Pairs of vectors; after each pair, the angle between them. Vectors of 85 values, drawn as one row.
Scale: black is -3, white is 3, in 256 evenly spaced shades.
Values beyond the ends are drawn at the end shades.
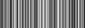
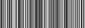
orthogonal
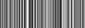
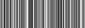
partly aligned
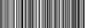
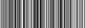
nearly opposite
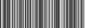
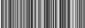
partly opposed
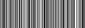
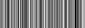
nearly opposite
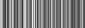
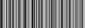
nearly opposite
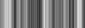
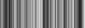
nearly opposite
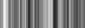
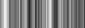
nearly parallel
